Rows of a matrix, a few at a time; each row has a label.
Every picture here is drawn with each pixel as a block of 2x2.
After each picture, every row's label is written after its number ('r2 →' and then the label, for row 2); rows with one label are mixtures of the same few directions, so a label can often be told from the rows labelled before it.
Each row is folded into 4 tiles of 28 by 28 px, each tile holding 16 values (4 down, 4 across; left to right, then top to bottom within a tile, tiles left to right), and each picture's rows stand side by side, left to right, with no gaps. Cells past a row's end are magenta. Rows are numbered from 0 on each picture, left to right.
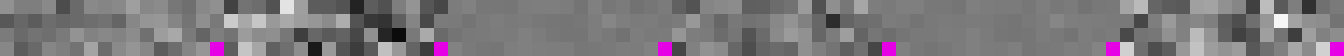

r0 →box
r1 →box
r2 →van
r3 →van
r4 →van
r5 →van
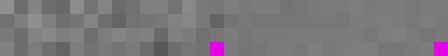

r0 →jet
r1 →box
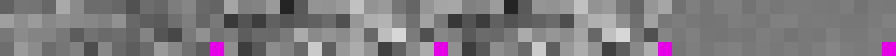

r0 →box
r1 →box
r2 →box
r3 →jet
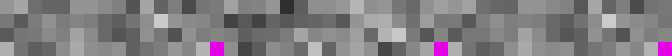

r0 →van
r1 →box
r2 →van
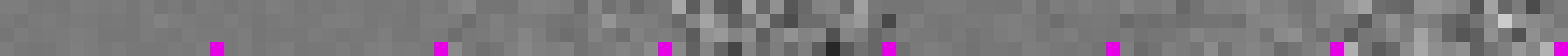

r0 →van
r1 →jet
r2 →van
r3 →jet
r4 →van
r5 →box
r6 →van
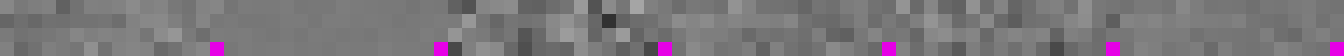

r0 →box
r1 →jet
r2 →van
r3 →box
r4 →jet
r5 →box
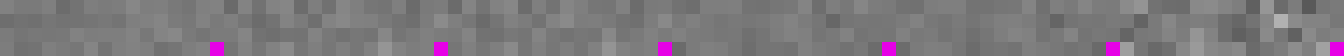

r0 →box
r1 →jet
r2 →jet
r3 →van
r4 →van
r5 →van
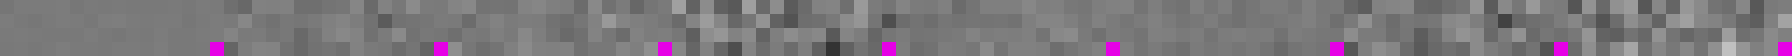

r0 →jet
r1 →van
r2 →van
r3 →jet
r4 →box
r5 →jet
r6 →van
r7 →jet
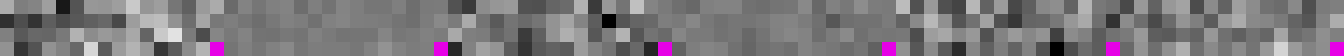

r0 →box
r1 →jet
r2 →van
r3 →van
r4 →jet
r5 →jet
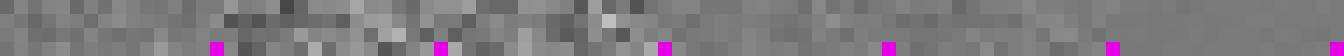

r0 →jet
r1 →box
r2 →van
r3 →van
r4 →box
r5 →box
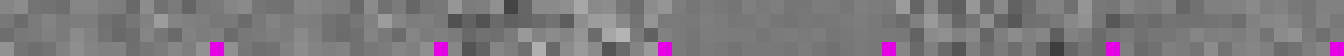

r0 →van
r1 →van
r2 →box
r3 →jet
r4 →jet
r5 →box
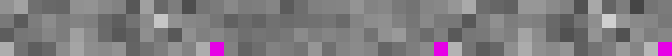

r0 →van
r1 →box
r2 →van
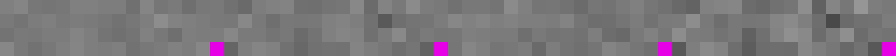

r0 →van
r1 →van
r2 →box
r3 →van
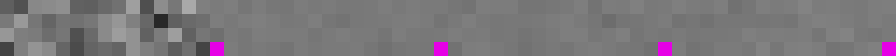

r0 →van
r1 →jet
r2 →van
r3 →box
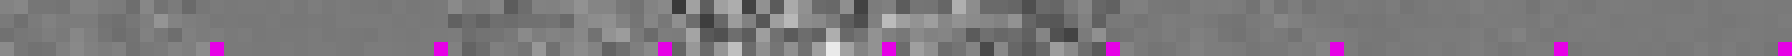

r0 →van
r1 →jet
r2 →box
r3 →jet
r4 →box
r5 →van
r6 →box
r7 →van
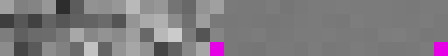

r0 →box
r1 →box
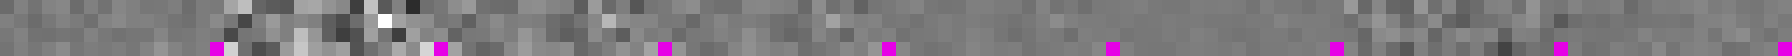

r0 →jet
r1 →van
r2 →van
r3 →van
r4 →van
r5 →van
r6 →jet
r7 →box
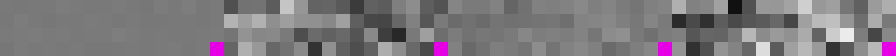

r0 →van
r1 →box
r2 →box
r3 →box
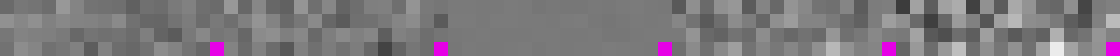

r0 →box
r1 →jet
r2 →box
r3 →jet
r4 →jet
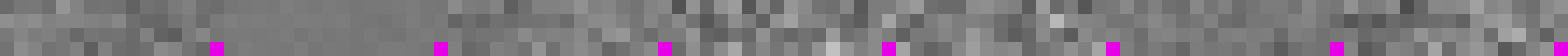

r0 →box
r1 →box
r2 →box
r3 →jet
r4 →van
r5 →jet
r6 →box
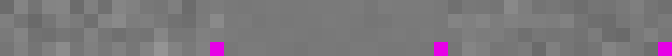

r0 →jet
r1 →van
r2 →box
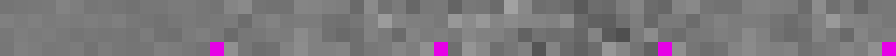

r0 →box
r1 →van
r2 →box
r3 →van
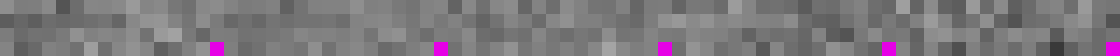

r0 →box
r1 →box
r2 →jet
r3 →box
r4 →jet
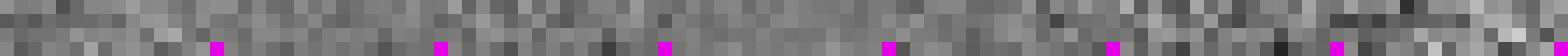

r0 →box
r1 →jet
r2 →jet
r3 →jet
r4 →van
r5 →jet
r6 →box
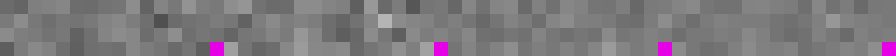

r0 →van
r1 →van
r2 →jet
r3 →van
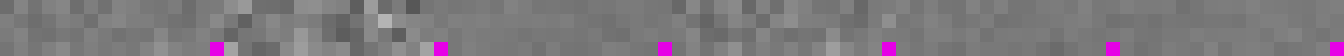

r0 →jet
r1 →van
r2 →box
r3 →jet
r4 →jet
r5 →box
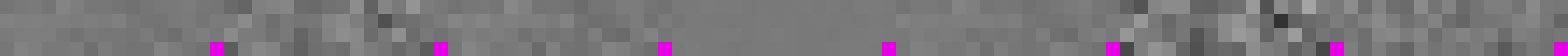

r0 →box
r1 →van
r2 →box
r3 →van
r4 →box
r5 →van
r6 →jet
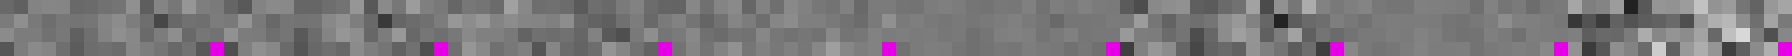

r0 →van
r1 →van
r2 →box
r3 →jet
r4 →van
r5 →van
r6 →van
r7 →box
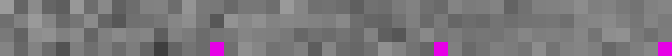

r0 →jet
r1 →box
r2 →box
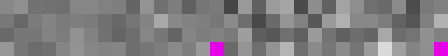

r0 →van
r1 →jet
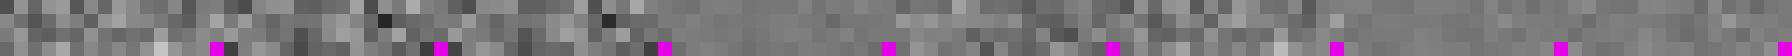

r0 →jet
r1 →van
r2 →van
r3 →van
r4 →box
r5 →jet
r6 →van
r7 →van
